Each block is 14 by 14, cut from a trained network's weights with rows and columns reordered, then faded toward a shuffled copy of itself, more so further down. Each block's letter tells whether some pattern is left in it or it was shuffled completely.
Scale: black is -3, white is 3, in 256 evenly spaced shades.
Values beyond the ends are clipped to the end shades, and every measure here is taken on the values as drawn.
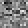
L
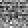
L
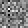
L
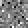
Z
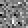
Z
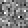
Z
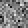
Z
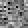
L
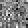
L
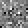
Z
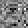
L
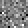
Z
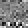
L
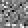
Z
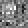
L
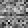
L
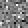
Z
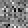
L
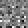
L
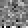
L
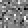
Z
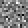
Z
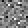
Z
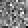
Z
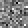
Z
